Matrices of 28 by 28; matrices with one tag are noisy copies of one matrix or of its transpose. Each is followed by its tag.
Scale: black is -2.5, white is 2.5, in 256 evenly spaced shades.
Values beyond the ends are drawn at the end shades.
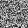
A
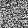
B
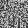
B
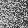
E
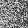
E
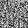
B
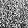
E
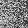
E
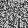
B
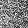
E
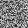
A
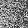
E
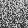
E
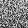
E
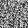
B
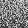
E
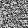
B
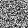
A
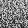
E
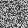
A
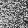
E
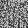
B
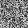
A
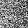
E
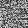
B
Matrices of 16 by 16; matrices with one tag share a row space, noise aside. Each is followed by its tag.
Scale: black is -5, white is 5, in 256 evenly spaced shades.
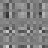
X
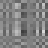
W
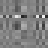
W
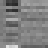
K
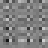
X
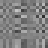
W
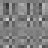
X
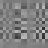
W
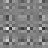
X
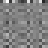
X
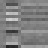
K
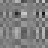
W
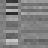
K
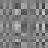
W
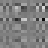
W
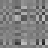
W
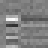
K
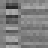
K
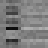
K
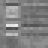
K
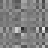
W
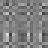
X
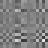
W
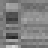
K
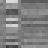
K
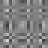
X
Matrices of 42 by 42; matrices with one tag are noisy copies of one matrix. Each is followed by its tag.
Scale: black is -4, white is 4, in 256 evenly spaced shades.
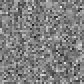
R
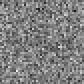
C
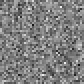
R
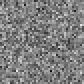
C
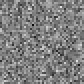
R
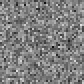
C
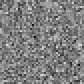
R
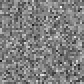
R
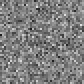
C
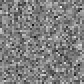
R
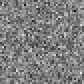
C
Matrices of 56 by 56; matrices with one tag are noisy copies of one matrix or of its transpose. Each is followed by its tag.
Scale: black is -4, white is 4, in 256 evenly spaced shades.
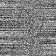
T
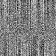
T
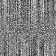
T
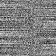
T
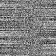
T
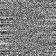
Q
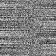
T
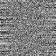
Q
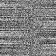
T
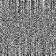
Q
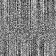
T
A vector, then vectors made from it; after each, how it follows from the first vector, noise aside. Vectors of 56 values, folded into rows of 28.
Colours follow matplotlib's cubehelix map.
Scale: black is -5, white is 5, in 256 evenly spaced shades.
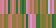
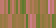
shrunk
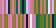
scaled up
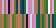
scaled up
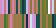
scaled up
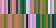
scaled up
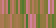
shrunk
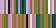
scaled up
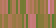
shrunk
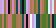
scaled up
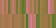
shrunk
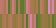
shrunk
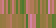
shrunk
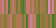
shrunk
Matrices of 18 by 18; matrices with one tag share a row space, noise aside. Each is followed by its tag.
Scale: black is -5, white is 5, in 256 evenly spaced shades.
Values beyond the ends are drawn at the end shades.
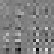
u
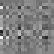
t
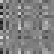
t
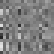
t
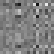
u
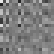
t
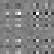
u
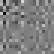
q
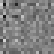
q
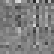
u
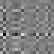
q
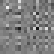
u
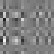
q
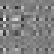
q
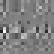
q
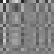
q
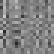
q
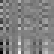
t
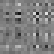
u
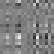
u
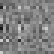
t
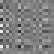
t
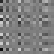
t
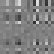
u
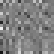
t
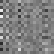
t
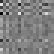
t
